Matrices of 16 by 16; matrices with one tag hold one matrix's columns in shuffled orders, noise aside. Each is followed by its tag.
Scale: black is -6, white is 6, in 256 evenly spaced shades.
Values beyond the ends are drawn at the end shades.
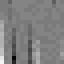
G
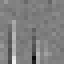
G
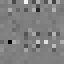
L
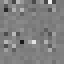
L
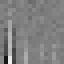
G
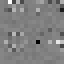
L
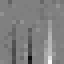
G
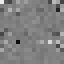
L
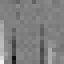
G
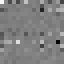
L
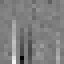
G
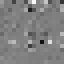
L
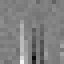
G
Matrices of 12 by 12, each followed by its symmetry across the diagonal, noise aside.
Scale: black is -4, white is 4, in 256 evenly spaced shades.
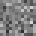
antisymmetric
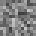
antisymmetric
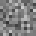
antisymmetric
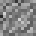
symmetric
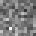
neither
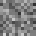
antisymmetric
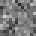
neither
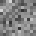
symmetric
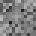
symmetric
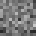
neither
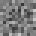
symmetric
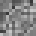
symmetric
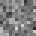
neither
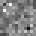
symmetric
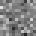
neither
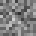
antisymmetric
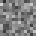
antisymmetric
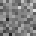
antisymmetric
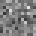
neither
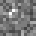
symmetric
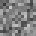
symmetric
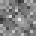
symmetric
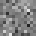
neither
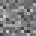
neither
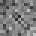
symmetric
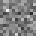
neither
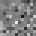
antisymmetric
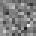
antisymmetric
